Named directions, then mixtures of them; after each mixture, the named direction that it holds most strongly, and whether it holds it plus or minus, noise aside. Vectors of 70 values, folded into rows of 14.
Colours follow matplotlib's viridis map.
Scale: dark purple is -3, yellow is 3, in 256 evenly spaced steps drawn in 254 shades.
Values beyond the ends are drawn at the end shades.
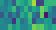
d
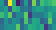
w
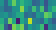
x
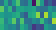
d, minus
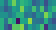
x, plus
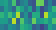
d, minus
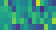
d, minus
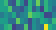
x, minus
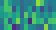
x, minus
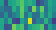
x, plus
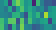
w, minus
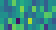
x, plus
